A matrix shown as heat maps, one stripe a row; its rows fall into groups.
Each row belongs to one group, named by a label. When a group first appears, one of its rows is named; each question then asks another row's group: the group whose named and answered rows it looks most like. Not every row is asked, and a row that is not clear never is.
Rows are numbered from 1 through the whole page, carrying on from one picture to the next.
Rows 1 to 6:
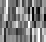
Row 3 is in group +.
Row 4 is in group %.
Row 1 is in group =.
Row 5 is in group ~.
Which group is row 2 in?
+
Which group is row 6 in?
~
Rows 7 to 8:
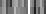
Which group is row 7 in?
%
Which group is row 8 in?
%
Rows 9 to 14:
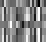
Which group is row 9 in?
+
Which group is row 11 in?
~
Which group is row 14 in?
~
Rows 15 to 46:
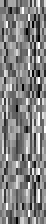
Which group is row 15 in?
~
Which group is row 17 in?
%
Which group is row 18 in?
+
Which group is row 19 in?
+
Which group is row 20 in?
+
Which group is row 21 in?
~
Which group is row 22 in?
%
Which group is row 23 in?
~
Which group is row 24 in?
%
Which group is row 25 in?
+
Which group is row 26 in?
~
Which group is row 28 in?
+
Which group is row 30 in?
=
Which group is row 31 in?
~
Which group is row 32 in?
~
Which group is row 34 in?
~
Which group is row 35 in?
~
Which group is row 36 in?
~
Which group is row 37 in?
=
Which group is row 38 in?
%
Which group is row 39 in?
~
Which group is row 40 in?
+
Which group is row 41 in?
%
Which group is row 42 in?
~
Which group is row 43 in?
~
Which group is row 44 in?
=
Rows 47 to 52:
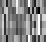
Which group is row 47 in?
%
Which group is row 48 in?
+
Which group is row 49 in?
~
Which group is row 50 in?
~
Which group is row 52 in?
%
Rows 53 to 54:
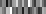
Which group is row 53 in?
%
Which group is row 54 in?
=
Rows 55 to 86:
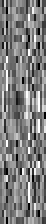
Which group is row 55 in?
+
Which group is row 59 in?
+
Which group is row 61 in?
+
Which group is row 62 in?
%
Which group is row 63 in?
=
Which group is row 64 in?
+
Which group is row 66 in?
=
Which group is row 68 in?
~
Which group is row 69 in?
~
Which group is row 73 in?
~
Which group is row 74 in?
%
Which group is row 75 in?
=
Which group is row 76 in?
%
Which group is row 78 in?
~
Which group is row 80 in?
+
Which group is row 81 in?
%
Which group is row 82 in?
%
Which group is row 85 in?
+
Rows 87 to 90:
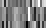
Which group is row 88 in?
%
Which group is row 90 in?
+
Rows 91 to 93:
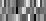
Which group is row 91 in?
~
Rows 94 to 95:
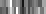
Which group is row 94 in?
=
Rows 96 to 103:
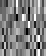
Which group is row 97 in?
=
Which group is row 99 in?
%
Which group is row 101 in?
~
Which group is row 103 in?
~
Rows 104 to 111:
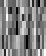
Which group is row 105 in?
=
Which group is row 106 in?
=
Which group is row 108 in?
=
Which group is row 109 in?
+
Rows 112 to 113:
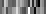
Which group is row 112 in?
+
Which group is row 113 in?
%
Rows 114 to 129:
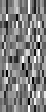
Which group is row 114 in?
%
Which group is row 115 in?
%
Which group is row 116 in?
=
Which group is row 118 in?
%
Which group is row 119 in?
~
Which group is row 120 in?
+
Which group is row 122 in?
=
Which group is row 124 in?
+
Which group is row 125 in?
+
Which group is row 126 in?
%
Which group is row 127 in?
~
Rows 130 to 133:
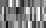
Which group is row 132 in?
~
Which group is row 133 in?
%
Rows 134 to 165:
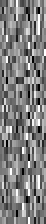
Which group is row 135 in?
+
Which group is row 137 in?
~
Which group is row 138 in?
~
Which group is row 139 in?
=
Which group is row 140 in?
%
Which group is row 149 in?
~
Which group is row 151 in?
~
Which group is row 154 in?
+
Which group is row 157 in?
%
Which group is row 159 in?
~
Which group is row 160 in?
~
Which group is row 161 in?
%
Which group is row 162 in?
+
